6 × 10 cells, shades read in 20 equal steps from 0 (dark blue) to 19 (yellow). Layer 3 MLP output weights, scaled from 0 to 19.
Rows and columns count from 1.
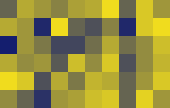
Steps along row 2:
down down up down down up down up up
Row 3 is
0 12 9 4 4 8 14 8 11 16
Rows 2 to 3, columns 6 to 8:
5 10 1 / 8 14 8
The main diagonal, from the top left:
7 12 9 6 9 16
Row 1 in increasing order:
7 7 10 12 12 13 14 14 17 19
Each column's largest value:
19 17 12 19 16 16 19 8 18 19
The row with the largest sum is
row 5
